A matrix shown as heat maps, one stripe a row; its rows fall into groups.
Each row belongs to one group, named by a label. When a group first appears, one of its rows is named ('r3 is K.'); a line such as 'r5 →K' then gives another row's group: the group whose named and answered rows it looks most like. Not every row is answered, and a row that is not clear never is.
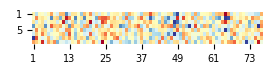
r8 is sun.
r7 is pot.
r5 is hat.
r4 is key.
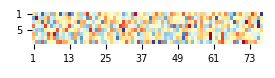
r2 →pot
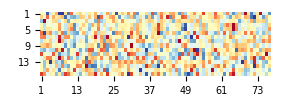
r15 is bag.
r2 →sun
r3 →pot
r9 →sun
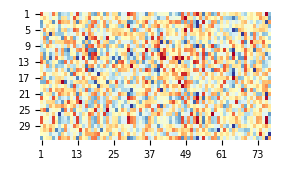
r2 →hat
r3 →key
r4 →bag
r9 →bag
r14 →sun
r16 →hat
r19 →hat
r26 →bag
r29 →hat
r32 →key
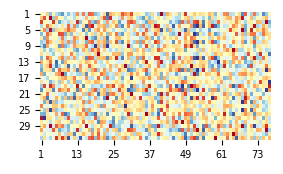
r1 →sun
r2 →sun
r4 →bag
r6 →bag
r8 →bag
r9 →bag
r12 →bag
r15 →key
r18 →hat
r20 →key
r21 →sun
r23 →sun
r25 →sun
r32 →pot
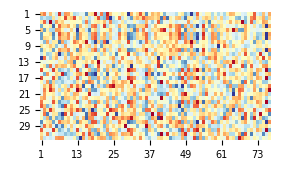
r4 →key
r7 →key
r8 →bag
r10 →key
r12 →pot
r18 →sun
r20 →hat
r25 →hat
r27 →sun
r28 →key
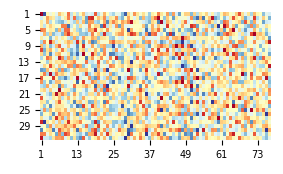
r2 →bag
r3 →sun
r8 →hat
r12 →bag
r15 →bag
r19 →bag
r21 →pot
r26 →key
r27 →pot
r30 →key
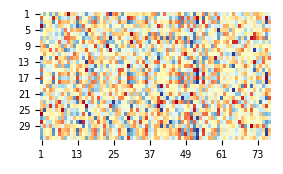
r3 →key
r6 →sun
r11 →hat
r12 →pot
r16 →key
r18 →key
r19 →sun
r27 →bag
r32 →bag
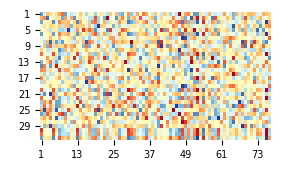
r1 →bag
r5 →sun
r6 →key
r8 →sun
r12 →bag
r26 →bag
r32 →key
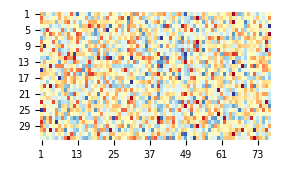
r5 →bag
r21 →hat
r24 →hat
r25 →pot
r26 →pot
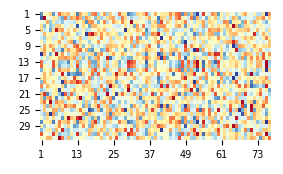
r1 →key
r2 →pot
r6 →bag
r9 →hat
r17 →hat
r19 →sun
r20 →bag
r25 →pot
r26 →sun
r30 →pot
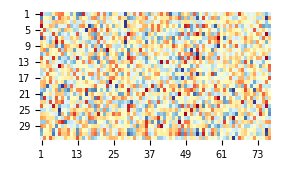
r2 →key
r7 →pot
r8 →pot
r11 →bag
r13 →sun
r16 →bag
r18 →sun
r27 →bag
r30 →key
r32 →hat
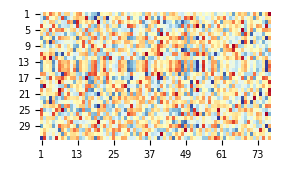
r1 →hat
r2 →bag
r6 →sun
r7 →key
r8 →sun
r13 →key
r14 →key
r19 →pot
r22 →sun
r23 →sun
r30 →hat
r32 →pot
